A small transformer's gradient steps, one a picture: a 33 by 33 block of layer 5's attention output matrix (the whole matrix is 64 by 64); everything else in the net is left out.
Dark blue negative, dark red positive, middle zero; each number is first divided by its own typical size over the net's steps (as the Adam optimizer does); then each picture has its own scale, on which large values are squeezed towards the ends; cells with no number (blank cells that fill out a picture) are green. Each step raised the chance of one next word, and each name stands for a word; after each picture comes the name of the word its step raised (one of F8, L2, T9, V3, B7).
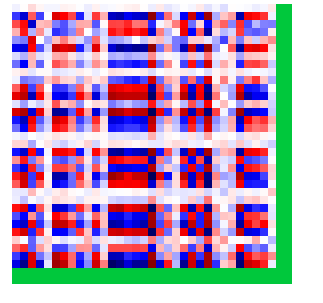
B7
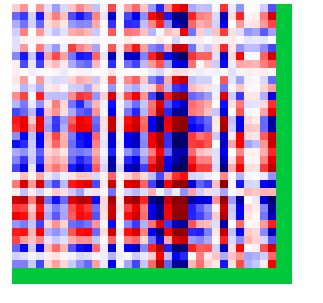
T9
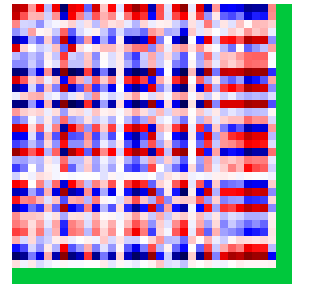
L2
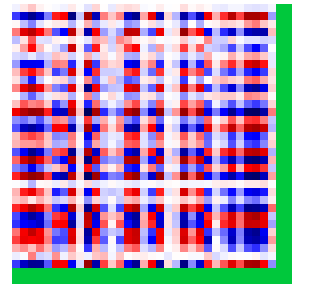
B7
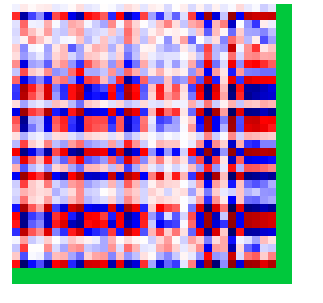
B7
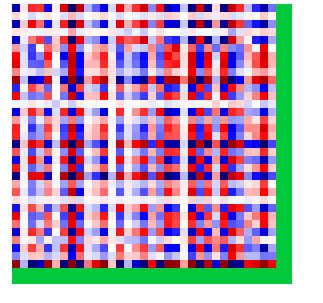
B7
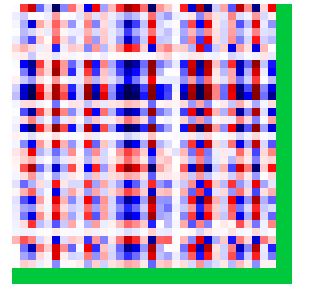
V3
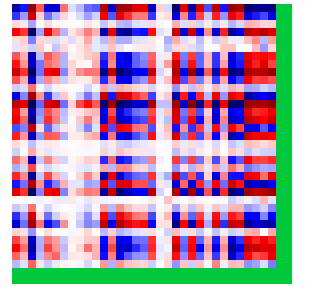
L2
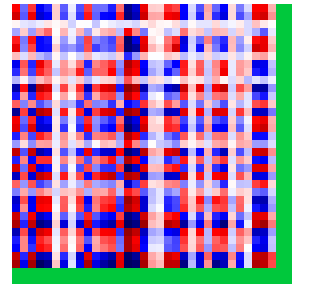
B7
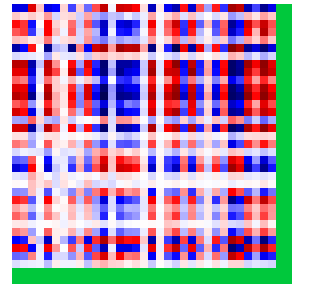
V3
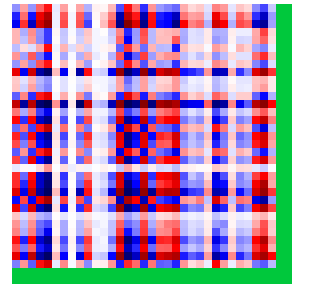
L2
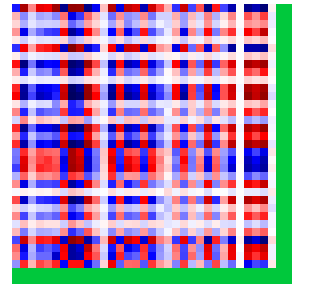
V3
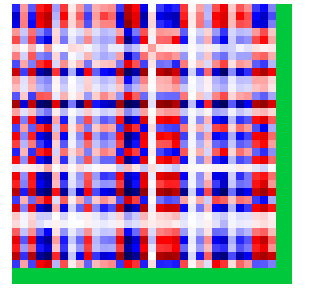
L2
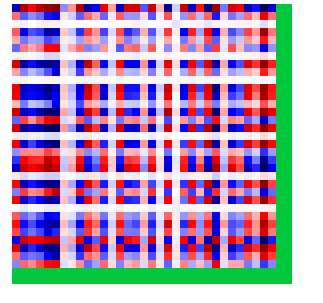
V3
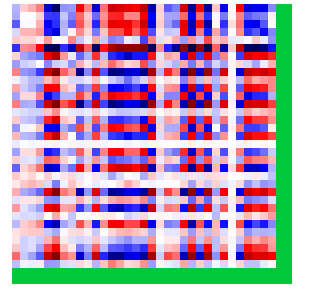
L2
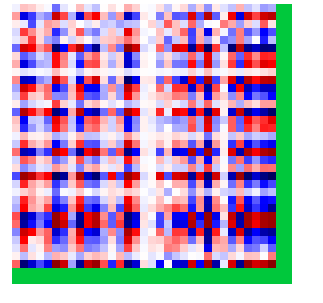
B7
